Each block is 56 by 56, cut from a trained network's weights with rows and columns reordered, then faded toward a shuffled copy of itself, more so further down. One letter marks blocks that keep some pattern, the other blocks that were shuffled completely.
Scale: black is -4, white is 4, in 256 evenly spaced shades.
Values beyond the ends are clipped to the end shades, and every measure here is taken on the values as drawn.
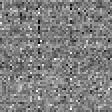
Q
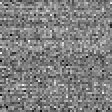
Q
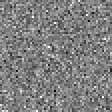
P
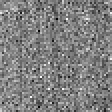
Q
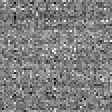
Q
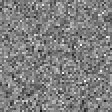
P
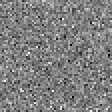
P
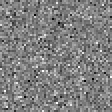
P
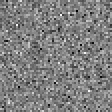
P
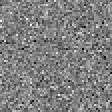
P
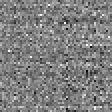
Q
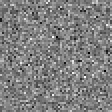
P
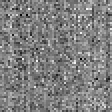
Q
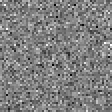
P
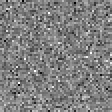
P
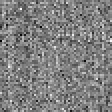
Q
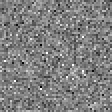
P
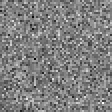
P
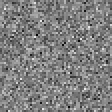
P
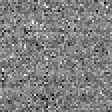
Q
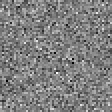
P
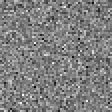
P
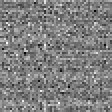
Q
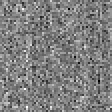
Q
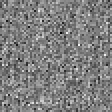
Q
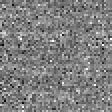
Q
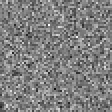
P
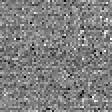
Q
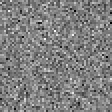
P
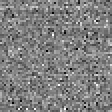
Q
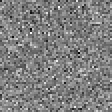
Q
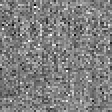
Q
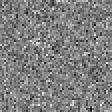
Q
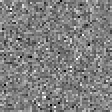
P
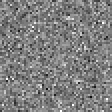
P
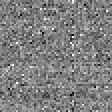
Q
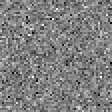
P
